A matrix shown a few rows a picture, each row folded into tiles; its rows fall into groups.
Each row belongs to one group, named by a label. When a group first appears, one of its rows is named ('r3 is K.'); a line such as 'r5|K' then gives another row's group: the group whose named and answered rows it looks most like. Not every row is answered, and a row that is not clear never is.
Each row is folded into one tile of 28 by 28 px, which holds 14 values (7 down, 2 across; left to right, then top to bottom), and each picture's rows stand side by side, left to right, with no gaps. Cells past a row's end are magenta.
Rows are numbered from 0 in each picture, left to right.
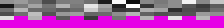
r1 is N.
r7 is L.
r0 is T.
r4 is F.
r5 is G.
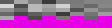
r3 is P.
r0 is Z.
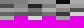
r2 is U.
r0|G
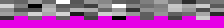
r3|P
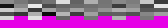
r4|G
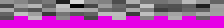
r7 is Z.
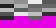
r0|P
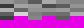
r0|P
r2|P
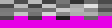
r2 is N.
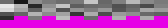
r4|L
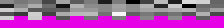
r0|G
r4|N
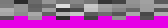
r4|U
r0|N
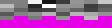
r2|U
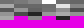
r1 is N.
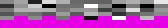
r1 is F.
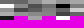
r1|L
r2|T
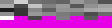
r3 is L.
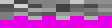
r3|T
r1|G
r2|L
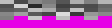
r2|Z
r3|L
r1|G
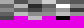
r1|L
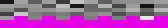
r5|T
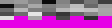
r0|T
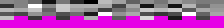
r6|P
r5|G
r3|U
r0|G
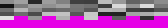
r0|T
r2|N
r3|Z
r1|U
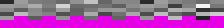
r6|G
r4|P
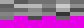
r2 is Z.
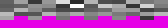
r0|Z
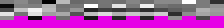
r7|N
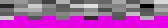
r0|T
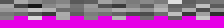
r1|G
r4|G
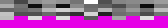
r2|G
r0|N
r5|T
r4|T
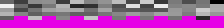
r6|N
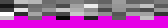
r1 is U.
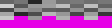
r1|U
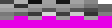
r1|U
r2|U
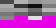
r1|T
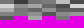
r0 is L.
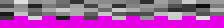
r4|G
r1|T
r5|U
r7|T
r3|P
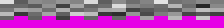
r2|P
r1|P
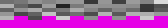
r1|P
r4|U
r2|T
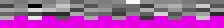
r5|P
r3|G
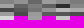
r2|G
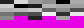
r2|U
